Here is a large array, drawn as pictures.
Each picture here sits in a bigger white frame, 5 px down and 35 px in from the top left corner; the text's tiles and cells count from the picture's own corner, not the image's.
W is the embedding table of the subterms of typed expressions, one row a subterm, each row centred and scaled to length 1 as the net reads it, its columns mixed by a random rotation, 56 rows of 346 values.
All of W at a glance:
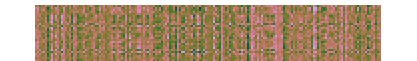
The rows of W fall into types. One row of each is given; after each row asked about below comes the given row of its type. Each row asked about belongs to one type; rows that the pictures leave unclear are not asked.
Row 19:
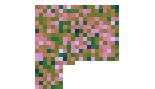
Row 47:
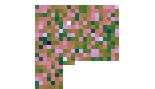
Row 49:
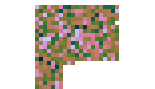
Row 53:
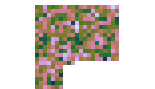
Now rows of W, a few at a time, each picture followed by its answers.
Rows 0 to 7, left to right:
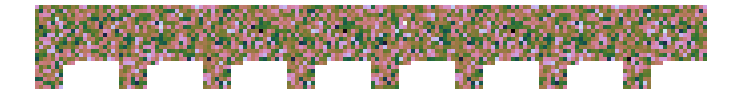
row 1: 53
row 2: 47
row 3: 47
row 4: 47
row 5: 47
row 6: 53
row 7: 49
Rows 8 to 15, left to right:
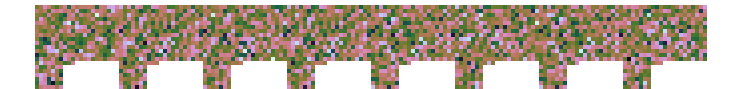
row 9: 19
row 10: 49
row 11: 19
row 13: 49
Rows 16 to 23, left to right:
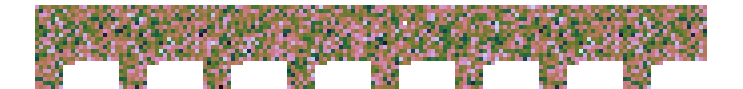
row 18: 19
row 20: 47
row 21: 53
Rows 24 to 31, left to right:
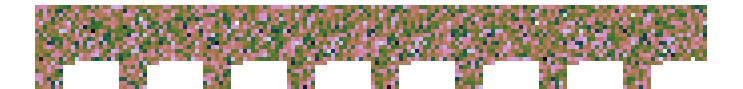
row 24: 47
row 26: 47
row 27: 19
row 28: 19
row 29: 49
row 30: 49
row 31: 49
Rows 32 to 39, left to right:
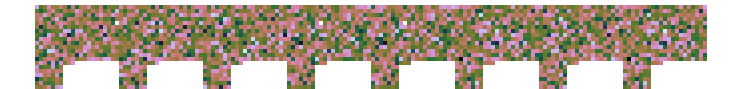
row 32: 49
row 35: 47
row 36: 47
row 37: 49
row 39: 49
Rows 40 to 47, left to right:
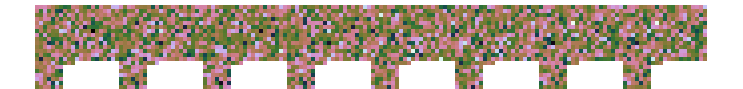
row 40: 47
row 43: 53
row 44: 49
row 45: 19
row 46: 47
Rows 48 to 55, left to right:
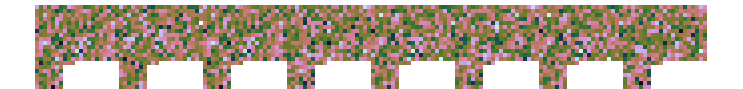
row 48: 19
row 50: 19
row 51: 53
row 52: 49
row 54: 49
